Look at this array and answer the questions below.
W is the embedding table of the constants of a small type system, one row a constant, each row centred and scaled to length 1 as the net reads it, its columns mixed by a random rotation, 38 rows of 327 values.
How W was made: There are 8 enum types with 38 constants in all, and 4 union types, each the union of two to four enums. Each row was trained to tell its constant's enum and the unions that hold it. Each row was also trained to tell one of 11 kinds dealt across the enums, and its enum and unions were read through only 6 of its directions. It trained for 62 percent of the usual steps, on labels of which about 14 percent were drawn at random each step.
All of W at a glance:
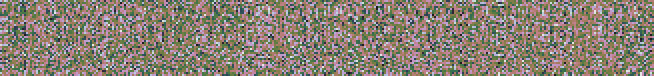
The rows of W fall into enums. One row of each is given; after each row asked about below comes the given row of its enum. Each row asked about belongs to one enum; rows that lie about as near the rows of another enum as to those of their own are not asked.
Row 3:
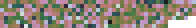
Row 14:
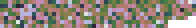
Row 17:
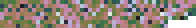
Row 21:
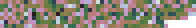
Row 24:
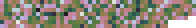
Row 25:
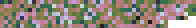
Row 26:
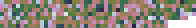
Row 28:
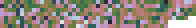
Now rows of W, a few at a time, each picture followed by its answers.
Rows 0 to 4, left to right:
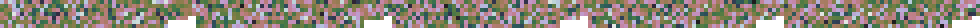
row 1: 25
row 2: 21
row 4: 14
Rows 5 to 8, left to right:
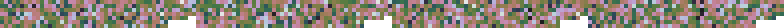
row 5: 14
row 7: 25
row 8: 28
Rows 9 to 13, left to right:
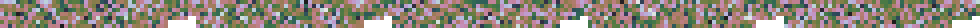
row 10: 21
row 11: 3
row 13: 14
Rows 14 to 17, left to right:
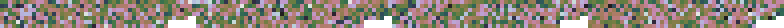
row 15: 28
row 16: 14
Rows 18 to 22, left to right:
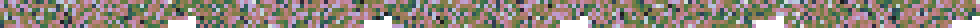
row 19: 17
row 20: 17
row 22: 28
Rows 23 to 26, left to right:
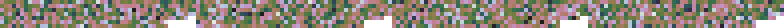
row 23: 26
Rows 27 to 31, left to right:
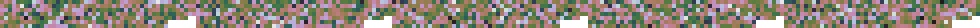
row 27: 21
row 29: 24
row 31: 25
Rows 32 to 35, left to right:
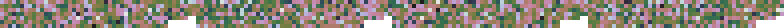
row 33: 26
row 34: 3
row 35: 24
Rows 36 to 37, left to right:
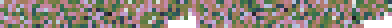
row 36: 21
